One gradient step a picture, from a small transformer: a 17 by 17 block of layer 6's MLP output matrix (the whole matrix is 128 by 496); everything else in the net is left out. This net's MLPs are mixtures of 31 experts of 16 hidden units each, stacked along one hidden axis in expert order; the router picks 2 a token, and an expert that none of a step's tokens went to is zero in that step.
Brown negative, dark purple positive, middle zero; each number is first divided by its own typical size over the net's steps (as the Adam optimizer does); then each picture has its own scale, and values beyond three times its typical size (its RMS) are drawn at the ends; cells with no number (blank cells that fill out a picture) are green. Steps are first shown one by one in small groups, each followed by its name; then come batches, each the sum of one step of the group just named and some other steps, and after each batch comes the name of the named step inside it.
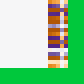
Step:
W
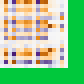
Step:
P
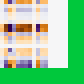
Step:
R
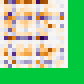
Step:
P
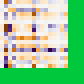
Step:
R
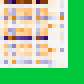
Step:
P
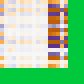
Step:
W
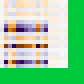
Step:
W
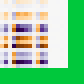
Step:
P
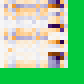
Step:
P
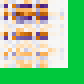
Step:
P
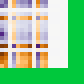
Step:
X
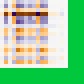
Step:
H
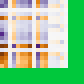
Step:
X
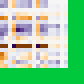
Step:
X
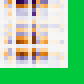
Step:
H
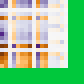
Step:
X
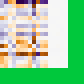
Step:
X
